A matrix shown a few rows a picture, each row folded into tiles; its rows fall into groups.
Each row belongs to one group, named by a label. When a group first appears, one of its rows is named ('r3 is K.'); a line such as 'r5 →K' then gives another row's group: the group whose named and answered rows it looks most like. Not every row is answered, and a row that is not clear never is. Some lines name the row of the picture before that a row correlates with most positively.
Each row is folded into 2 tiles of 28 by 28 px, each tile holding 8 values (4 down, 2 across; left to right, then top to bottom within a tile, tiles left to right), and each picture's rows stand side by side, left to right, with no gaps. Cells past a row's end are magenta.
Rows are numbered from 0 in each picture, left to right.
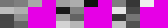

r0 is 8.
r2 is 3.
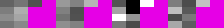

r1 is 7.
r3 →3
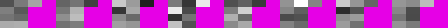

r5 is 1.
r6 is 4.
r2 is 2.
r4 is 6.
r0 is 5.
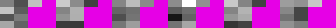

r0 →3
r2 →1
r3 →1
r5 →7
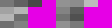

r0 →6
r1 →7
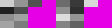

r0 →4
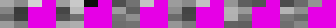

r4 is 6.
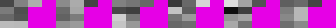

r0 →5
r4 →4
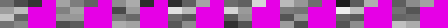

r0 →6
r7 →5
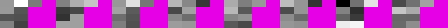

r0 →1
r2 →1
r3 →2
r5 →2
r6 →5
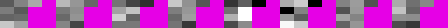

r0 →5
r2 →6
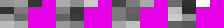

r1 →7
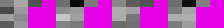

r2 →6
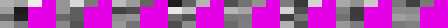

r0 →7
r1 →1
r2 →4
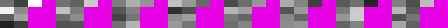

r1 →8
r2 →1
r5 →2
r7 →3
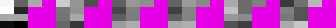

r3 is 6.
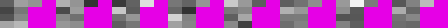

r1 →2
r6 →1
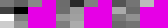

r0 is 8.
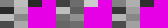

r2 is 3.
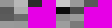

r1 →4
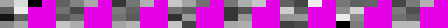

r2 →5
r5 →8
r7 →5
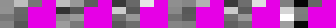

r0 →1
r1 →4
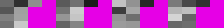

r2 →2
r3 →6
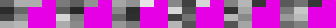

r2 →7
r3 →3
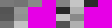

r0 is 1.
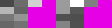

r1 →1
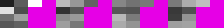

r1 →4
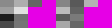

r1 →3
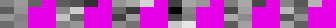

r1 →6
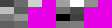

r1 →1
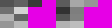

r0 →6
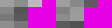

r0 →7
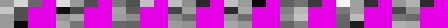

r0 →1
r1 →4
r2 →8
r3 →2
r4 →2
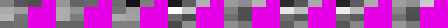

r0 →6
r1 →6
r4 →7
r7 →7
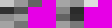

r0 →4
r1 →7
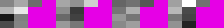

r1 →7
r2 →6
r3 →1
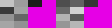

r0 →2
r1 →6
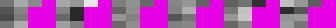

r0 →1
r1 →7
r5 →4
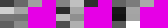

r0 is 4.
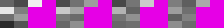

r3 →3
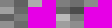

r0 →3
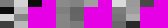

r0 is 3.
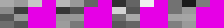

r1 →4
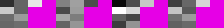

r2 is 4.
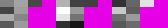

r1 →6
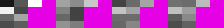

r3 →8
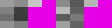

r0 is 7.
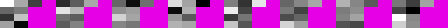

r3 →2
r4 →3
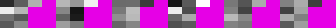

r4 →8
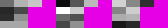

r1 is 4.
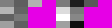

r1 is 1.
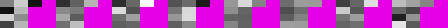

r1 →5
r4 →1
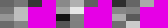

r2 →5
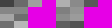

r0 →5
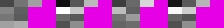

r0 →5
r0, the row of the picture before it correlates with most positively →0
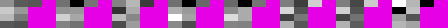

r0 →6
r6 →3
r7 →2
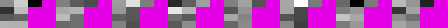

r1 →6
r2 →1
